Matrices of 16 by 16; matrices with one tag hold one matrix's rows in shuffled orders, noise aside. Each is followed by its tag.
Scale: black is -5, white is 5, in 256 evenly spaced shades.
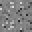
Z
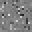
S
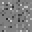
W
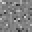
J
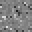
J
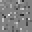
S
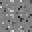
Z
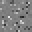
S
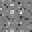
Z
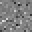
J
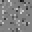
S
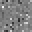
W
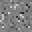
S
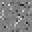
S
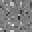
Z
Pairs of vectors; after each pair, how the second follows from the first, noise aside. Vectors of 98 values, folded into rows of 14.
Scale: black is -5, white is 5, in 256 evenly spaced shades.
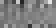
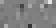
partly zeroed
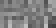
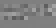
partly zeroed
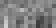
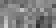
copied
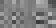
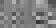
copied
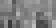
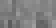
shrunk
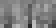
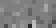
partly zeroed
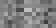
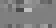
partly zeroed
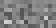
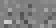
partly zeroed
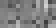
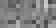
copied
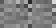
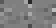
partly zeroed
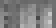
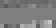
partly zeroed
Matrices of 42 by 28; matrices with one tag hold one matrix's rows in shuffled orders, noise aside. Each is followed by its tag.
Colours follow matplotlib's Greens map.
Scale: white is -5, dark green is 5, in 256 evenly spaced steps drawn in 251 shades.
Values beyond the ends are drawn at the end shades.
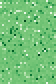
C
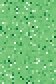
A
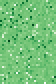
A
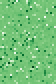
A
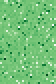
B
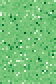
C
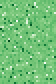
A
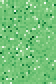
A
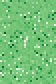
C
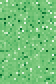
B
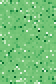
C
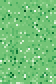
C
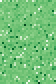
C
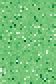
C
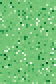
B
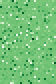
A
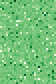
C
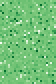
C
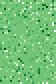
B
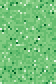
C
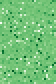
C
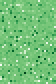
C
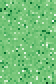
B
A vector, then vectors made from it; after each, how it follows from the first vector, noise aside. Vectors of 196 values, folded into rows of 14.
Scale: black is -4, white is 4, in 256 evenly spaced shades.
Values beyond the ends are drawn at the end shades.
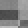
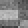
negated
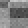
reversed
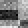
scaled up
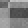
reversed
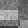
negated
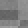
shrunk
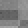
shrunk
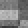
negated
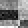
scaled up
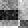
scaled up
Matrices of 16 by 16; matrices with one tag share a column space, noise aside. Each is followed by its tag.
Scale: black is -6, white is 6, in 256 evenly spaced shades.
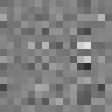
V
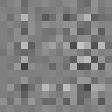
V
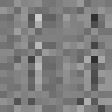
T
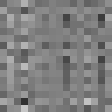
T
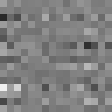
V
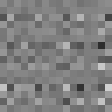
V
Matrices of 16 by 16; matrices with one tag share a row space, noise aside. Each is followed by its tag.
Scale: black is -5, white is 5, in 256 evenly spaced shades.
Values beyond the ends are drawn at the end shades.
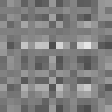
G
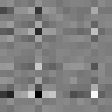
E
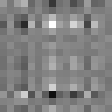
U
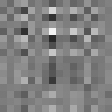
U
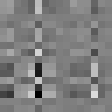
E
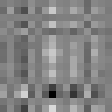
U
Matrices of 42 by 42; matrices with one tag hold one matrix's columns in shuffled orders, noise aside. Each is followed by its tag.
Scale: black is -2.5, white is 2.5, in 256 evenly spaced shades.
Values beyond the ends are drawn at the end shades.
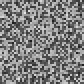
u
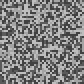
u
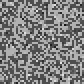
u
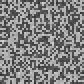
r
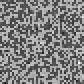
r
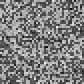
u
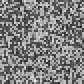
r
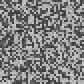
r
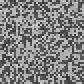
u
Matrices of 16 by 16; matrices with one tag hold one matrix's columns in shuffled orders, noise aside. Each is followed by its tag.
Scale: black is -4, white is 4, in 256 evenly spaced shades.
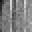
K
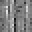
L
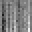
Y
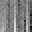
Y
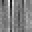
K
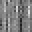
L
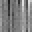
K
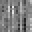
L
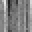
K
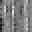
L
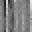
K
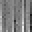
Y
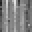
K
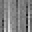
Y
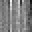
K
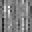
L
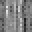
L
